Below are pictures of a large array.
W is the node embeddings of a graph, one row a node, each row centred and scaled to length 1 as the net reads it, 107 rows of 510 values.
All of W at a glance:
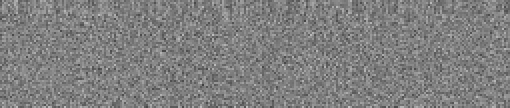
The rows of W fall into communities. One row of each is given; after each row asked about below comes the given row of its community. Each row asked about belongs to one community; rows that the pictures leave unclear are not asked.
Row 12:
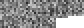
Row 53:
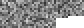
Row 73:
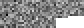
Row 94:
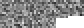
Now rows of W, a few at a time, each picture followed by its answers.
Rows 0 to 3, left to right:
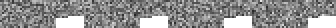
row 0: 12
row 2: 12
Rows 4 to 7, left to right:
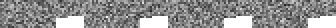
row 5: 12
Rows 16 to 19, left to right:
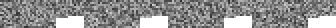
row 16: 73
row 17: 94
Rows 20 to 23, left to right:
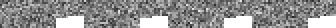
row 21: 94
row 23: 12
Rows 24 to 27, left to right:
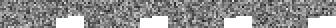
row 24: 12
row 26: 53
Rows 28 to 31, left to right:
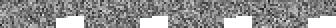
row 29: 12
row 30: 73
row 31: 73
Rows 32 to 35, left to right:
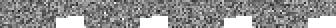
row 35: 53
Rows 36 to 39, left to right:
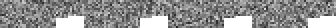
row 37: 12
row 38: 73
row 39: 73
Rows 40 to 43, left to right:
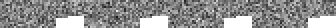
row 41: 53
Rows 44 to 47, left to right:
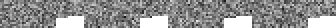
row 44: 12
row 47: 94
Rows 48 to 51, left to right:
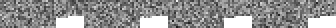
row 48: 94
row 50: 73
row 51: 53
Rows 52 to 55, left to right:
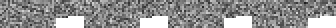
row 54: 53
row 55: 94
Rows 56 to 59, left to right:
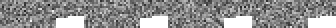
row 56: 12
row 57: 12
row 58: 73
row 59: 73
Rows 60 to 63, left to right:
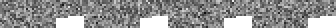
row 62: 53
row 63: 12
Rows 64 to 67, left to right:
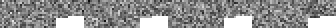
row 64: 53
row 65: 94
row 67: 12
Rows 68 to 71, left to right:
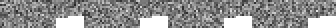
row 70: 73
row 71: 53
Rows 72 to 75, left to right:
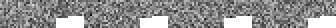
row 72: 12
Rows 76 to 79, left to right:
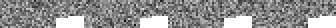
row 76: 73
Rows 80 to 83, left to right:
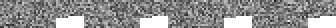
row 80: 73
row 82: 73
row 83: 12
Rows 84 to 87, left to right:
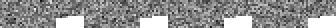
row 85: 73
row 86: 73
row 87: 53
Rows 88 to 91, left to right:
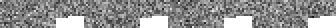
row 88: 94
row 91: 12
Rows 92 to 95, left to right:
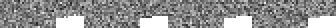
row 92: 73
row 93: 12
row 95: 94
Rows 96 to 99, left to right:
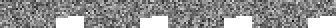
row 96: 73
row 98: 53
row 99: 73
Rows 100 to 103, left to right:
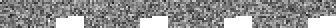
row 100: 94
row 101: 12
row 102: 53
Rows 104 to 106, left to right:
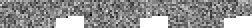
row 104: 94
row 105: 73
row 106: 12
